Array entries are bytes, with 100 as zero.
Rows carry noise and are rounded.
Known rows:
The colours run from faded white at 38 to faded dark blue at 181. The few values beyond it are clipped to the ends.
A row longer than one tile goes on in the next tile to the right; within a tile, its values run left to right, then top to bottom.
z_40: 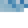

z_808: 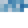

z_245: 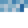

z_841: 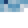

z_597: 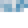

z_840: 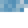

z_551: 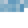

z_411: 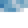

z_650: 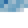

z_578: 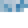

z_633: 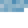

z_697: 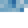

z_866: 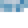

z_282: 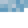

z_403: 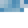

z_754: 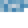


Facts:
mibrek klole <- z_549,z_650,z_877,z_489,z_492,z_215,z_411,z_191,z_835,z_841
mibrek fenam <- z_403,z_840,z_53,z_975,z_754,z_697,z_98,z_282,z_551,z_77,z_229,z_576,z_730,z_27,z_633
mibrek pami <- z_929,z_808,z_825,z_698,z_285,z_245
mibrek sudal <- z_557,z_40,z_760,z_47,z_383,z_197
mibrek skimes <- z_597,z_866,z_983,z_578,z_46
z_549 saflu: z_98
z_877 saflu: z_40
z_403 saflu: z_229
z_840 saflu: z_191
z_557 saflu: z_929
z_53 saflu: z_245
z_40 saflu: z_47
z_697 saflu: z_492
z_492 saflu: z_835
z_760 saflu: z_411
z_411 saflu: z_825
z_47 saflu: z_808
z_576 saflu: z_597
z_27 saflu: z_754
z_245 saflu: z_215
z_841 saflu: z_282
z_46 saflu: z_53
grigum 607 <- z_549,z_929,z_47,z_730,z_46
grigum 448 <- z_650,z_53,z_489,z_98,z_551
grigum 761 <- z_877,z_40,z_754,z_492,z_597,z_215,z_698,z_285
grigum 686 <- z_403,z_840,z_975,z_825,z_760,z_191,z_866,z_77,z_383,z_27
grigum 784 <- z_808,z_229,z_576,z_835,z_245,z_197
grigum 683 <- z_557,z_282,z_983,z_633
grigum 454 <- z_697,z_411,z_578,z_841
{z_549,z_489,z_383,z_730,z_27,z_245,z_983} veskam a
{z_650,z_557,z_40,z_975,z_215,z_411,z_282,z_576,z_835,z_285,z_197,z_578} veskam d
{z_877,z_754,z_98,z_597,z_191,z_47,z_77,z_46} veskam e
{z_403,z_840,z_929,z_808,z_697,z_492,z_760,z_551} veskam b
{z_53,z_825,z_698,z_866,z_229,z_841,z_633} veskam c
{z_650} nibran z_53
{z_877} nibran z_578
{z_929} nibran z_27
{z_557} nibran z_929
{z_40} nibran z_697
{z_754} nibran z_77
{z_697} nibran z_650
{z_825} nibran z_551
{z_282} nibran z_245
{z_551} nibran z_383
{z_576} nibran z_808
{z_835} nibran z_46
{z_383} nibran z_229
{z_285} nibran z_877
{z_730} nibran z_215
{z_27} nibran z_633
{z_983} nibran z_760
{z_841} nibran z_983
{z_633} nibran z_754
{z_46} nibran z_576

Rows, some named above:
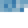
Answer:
z_27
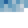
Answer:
z_492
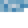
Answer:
z_754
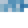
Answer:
z_808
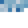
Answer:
z_46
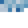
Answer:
z_46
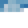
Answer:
z_215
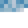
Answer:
z_835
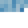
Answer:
z_730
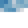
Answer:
z_411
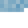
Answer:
z_197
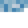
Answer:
z_825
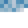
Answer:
z_835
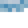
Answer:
z_983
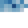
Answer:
z_877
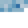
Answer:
z_557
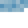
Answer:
z_383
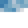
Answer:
z_411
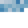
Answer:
z_929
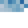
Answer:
z_47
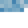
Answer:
z_576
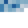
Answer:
z_549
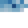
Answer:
z_877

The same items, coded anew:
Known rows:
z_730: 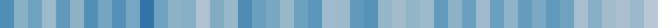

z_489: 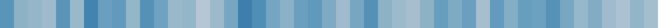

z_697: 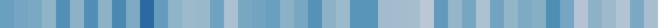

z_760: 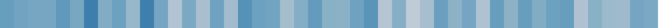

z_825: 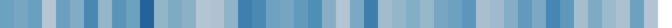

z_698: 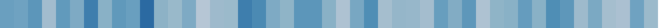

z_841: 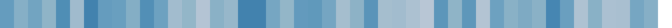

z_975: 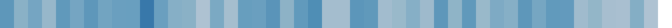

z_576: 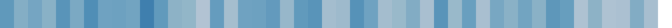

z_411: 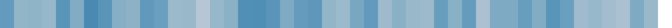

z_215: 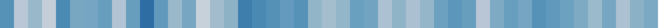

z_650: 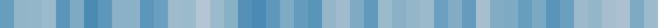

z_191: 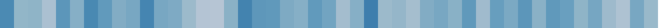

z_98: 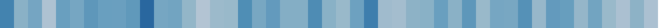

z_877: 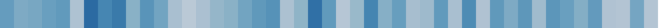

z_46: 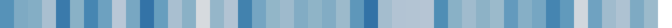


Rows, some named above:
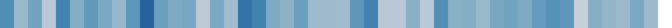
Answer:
z_53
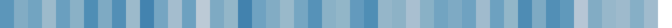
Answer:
z_383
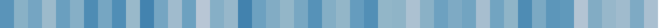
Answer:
z_383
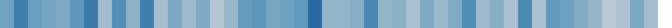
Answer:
z_808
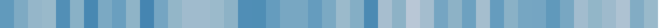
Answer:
z_492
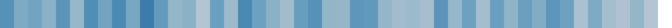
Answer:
z_27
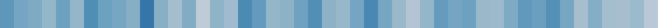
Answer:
z_983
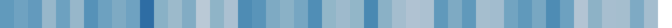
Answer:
z_866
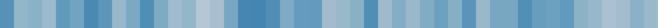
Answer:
z_835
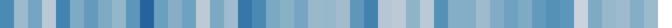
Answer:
z_53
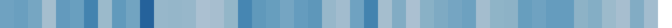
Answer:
z_929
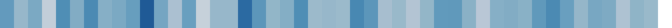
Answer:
z_245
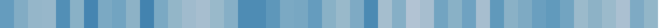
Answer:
z_492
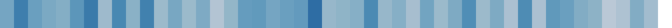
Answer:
z_808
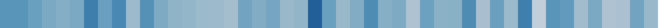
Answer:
z_47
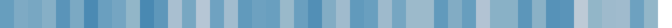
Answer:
z_557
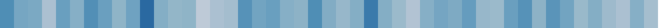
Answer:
z_597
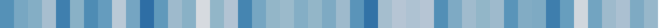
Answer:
z_46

